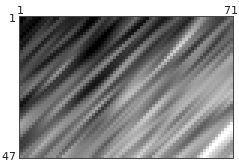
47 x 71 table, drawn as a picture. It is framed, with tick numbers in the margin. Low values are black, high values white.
The bottom right is the ninth with the highest average. Streaks slant up to the right. No lone cell stands out from its neighbours. Values rise toward the bottom right.
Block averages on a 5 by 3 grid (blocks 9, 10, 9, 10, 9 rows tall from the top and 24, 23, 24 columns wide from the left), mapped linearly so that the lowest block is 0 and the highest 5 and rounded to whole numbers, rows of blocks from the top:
0 0 2
1 2 3
2 3 4
3 4 4
3 4 5
